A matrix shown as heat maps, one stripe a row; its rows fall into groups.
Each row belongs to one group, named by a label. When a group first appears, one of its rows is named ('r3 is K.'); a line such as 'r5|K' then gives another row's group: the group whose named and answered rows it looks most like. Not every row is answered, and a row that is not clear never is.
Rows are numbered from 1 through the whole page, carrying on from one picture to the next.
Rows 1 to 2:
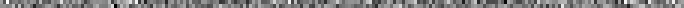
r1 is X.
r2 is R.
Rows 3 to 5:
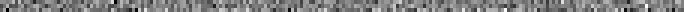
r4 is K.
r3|R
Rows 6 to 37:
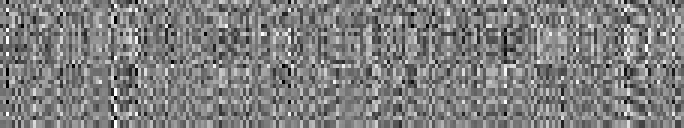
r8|X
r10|R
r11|R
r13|X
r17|K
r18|K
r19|X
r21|K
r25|R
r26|K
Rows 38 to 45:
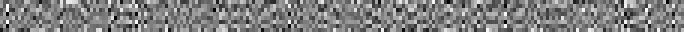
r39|X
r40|K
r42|R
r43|X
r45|K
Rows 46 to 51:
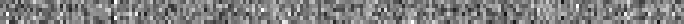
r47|K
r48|K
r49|X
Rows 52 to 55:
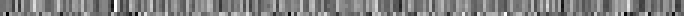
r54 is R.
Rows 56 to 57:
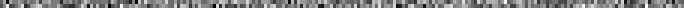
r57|K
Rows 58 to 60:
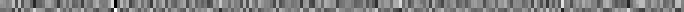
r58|R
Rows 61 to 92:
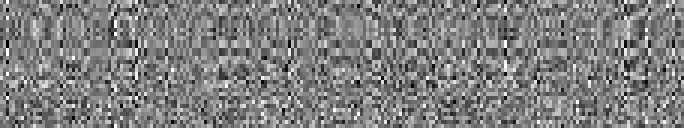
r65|X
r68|K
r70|K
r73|X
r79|X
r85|X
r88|K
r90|K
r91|K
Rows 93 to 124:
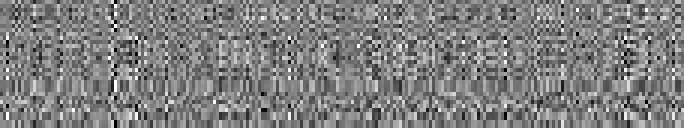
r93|R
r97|K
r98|R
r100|R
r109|R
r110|X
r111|R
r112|X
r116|K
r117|R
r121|X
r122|X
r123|R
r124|R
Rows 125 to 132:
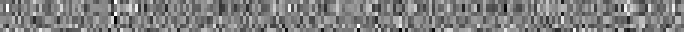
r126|X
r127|X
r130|R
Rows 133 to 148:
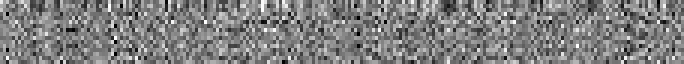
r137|K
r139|R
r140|K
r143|R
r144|K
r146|R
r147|X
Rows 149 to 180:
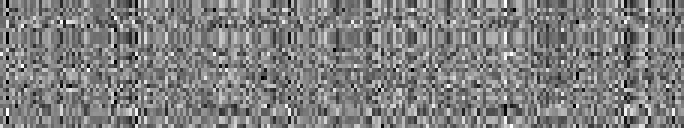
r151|K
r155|K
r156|R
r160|R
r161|K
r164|R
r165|K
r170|K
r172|R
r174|R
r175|K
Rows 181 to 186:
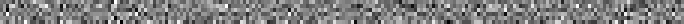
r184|X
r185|R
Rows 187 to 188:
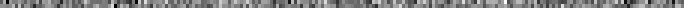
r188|R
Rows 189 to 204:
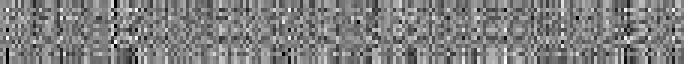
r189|R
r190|R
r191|X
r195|R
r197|R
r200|R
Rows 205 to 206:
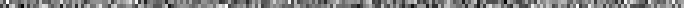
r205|X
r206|K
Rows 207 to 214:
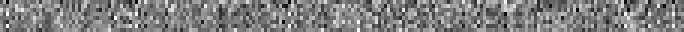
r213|X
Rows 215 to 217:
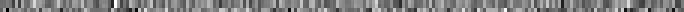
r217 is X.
